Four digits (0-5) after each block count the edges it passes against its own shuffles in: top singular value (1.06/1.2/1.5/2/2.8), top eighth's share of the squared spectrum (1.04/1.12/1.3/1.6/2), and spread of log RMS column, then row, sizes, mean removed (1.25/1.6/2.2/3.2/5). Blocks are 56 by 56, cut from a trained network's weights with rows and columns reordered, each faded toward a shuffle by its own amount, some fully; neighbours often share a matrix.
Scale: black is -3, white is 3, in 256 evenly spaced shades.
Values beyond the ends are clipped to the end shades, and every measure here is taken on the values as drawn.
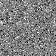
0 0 0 0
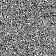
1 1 0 0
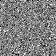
2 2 1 0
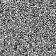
2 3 0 1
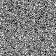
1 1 0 0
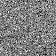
0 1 0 0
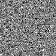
2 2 1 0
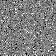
1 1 0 0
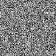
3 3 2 0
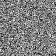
1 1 0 0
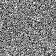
0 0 0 0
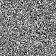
0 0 0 0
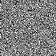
2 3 1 1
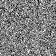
0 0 0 0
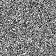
1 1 0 0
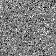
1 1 0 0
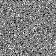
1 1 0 0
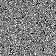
0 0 0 0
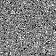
0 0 0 0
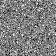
0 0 0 0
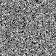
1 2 0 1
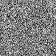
2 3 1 1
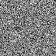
2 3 0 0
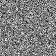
0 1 0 0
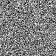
0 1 0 0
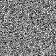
2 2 0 1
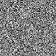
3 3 1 1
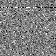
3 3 0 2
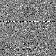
3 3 0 2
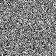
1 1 0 0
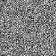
3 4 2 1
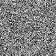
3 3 0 1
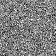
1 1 0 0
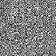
3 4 2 3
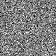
2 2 0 0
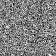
2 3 0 1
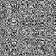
3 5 2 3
